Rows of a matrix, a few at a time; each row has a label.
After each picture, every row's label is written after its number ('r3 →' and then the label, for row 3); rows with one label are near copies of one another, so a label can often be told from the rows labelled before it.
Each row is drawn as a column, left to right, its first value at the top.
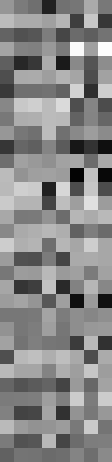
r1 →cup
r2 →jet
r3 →jet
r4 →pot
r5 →jet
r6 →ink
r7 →cup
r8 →ink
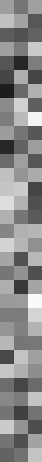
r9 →cup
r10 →jet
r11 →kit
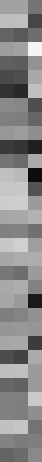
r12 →cup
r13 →cup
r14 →ink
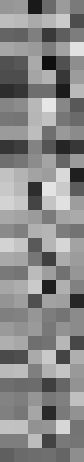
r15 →cup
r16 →cup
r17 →pot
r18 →jet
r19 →cup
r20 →ink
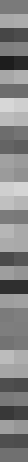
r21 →jet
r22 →jet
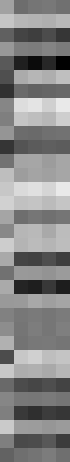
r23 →cup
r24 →jet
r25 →jet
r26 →jet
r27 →jet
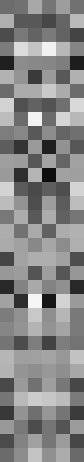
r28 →jet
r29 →ink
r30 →kit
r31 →ink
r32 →kit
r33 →jet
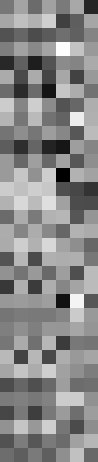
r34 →jet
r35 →cup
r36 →jet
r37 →cup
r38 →ink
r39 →kit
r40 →pot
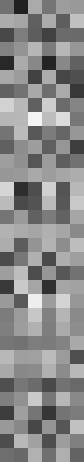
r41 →jet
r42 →pot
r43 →kit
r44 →jet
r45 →kit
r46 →cup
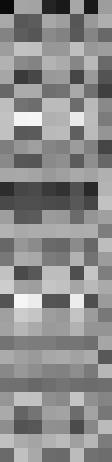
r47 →pot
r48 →kit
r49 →kit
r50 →pot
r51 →pot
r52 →kit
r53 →pot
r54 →cup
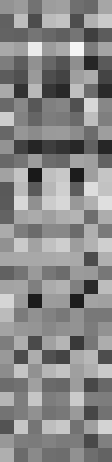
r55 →kit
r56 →cup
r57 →ink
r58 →cup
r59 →cup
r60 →ink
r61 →jet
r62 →cup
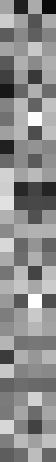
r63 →cup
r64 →pot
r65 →kit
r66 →pot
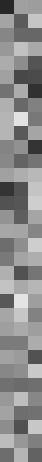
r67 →pot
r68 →kit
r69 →cup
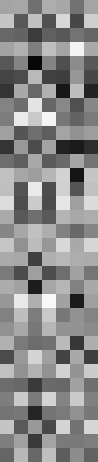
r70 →cup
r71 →kit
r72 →jet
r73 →kit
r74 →cup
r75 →ink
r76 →cup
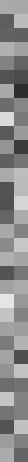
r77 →kit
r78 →cup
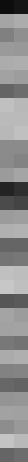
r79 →pot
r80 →pot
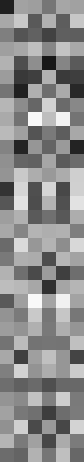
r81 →pot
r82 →cup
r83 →kit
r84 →jet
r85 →kit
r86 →cup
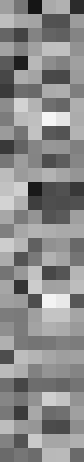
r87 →cup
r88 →jet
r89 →pot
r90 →kit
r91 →kit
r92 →pot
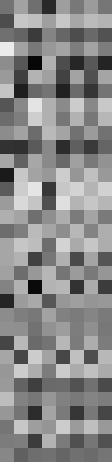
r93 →ink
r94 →cup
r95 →jet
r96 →pot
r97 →cup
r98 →jet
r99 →cup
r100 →jet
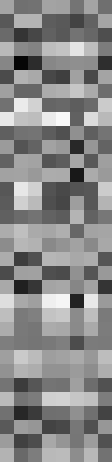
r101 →kit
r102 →jet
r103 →jet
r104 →kit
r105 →kit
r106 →ink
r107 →kit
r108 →jet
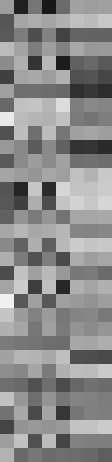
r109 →kit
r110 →pot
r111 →jet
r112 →pot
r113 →jet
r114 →cup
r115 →cup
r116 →cup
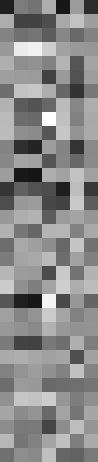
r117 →pot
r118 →ink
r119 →ink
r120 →kit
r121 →pot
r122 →cup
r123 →pot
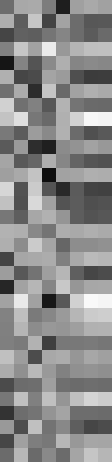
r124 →jet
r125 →kit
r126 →cup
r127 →ink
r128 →pot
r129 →kit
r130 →kit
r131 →kit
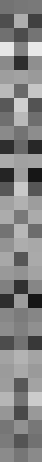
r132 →ink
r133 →jet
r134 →ink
